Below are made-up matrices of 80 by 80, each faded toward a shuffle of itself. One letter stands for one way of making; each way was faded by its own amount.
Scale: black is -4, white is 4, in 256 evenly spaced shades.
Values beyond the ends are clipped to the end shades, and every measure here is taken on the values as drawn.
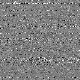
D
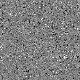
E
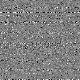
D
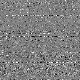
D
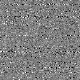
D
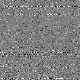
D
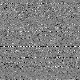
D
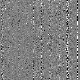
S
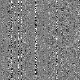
S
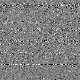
D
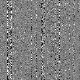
S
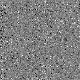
E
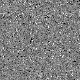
E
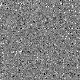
E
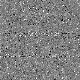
E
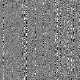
S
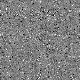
E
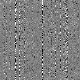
S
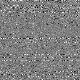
D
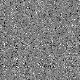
E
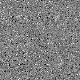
E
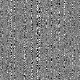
S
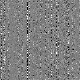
S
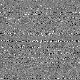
D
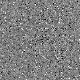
E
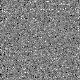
E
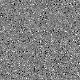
E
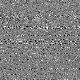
D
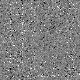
E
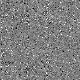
E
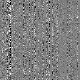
S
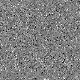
E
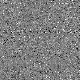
E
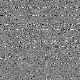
D
